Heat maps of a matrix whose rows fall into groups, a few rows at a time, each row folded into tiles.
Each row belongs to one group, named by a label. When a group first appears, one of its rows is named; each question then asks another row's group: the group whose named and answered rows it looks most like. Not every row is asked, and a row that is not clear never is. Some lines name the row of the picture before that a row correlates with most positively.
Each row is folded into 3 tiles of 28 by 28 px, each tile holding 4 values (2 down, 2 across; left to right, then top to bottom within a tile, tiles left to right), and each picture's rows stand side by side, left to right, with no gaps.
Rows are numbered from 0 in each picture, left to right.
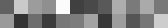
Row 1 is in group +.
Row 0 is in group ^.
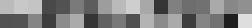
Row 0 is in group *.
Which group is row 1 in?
^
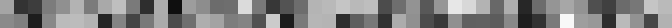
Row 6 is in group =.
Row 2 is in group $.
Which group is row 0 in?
=
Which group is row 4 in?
*
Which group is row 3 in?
=
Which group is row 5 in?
^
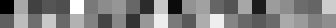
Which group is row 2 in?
$
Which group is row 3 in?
$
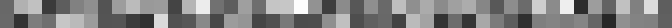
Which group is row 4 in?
+
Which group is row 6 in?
^
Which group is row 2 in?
*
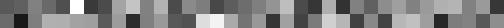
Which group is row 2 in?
$
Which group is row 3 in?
*
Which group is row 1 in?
+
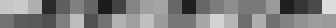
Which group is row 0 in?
*
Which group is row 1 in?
=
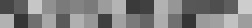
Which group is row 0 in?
+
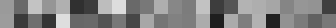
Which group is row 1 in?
*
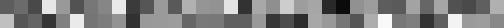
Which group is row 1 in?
*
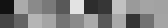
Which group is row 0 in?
$
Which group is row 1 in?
+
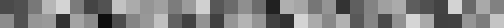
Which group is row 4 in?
+
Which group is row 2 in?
*
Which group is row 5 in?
+
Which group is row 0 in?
+
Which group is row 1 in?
+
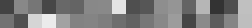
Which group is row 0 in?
$
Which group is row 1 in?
*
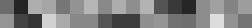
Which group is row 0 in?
=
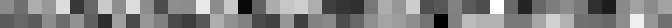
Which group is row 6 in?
=
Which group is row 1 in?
^
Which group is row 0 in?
^
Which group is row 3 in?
^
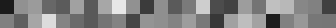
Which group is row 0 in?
$
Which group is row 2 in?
*
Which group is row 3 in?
^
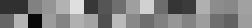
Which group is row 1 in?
+
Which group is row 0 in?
=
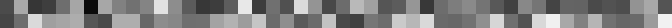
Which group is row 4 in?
*
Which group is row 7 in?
+
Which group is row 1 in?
$
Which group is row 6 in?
$
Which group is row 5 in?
+
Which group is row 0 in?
$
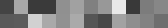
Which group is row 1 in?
*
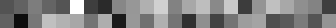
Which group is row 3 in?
^
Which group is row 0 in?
$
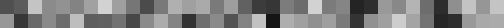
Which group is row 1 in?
*
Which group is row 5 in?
=
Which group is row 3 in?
+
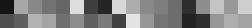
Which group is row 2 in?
=
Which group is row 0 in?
$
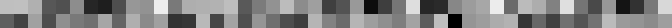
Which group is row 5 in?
=
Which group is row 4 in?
$
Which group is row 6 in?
^
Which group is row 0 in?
*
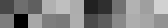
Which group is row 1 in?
=
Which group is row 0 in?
+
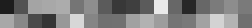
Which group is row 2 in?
=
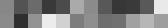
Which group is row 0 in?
$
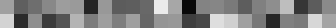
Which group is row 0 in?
+
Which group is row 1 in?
$
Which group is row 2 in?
=
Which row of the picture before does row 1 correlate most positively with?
1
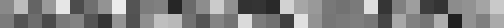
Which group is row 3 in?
=
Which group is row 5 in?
=
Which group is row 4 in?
*
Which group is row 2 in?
+
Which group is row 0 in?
^
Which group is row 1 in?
*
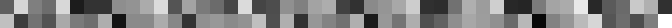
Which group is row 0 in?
^
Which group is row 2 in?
$
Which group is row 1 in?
=
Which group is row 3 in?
+
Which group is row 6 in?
=
